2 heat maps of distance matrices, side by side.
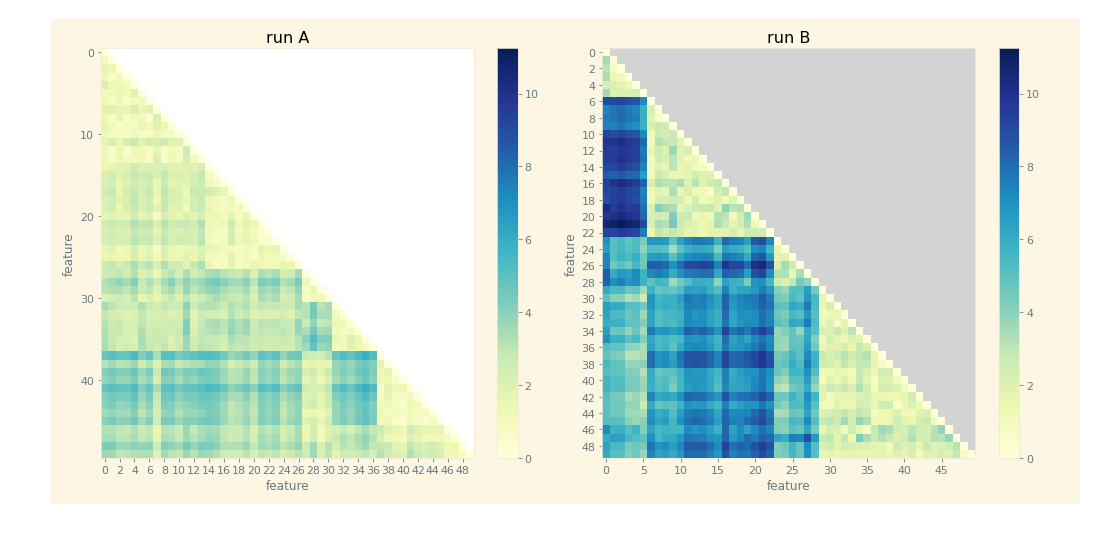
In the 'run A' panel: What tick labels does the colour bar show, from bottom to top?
0, 2, 4, 6, 8, 10
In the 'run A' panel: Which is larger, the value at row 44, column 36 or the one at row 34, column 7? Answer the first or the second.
the first
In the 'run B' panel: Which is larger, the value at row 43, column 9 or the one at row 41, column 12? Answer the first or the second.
the second
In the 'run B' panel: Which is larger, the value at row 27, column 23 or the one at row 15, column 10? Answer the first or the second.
the first
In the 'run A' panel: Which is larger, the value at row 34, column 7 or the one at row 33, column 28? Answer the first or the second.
the second
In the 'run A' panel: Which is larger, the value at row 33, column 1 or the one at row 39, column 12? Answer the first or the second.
the second
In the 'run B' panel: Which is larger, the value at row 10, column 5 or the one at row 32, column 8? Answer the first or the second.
the first
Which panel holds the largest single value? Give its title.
run B
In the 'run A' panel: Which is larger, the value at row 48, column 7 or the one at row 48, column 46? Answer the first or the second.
the first
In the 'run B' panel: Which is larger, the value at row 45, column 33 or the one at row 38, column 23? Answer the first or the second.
the second
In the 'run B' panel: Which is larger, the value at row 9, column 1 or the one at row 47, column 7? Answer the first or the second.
the first
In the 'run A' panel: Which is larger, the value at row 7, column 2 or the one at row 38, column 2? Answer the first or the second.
the second
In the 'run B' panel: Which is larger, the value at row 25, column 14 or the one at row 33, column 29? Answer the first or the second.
the first
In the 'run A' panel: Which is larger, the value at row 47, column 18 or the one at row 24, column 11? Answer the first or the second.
the first
